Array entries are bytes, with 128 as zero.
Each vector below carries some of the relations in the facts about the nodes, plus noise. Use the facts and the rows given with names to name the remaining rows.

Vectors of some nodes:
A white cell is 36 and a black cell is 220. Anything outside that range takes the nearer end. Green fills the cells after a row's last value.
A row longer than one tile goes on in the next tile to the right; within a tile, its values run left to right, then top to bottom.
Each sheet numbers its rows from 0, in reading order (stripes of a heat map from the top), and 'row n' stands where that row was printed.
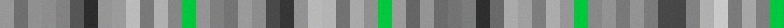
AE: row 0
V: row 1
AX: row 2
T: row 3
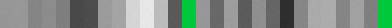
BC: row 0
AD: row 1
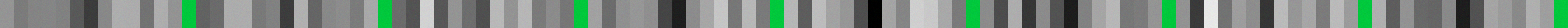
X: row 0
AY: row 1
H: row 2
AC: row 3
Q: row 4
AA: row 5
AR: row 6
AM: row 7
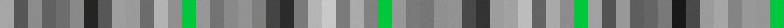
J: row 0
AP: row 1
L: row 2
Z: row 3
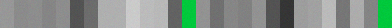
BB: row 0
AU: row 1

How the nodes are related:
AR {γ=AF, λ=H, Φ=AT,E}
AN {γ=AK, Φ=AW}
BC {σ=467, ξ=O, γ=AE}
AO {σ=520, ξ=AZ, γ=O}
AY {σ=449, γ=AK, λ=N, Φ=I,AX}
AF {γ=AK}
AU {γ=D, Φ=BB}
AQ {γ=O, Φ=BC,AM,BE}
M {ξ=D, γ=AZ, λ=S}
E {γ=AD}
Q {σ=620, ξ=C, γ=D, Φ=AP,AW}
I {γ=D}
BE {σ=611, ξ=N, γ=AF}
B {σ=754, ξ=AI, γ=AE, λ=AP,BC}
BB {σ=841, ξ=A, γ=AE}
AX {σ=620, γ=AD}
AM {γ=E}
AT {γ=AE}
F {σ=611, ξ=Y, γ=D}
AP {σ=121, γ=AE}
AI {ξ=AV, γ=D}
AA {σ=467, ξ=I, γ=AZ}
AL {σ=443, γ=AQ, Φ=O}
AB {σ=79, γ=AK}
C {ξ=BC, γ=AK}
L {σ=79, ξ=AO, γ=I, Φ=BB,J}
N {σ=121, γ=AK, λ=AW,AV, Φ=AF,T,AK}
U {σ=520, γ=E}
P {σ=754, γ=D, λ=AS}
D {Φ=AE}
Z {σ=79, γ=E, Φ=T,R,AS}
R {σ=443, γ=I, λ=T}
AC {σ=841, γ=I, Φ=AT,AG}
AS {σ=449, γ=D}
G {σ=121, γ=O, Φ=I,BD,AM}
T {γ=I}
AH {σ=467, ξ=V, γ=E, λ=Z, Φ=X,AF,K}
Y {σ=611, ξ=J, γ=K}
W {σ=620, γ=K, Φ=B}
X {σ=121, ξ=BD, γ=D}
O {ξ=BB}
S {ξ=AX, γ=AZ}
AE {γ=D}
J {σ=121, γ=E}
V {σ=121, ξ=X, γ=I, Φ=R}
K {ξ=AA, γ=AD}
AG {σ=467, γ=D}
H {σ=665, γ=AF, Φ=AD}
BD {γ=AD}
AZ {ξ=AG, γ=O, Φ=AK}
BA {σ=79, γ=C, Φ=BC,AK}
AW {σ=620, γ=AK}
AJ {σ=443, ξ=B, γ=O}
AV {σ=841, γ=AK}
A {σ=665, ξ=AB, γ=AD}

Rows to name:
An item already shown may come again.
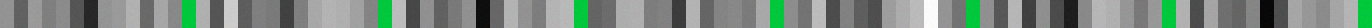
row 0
D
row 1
A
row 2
AH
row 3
AY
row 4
O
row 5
AL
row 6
W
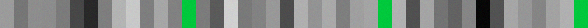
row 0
AP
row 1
BE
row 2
W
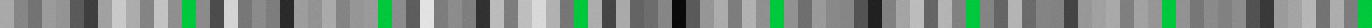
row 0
R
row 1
AN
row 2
C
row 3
E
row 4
AG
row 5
AK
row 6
AU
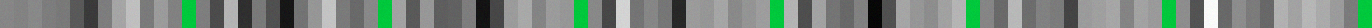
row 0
AS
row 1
S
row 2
Z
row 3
AN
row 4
W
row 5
AK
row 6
AB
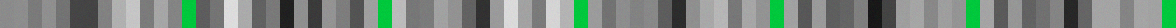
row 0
T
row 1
AW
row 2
B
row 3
F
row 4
Z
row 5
K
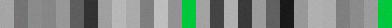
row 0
P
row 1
M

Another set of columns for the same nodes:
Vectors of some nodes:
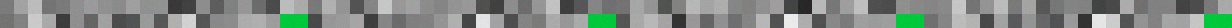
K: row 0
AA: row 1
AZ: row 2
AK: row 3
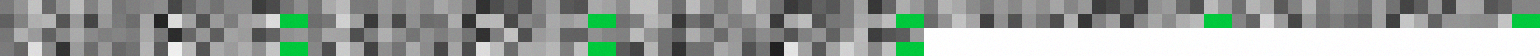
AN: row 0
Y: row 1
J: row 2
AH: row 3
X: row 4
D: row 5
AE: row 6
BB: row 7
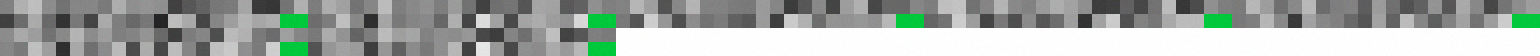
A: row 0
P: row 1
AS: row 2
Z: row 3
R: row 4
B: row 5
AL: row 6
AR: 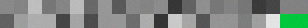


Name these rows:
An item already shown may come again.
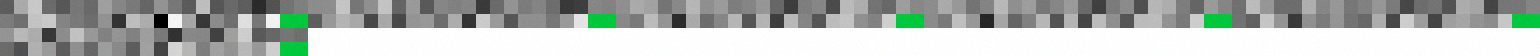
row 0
AW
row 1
AR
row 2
B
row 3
B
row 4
AU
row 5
AP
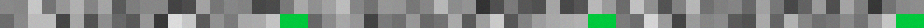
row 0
AK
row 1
E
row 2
V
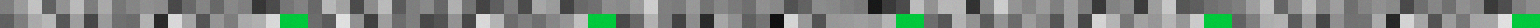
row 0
AN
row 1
T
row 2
AB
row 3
AP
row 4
AN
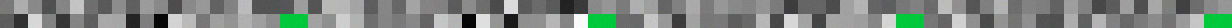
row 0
BC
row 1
N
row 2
F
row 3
V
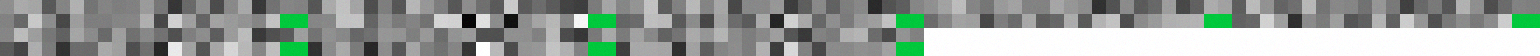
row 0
AG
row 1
AY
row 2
H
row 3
AD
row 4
L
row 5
BB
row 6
O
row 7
M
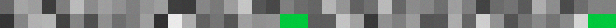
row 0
S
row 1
L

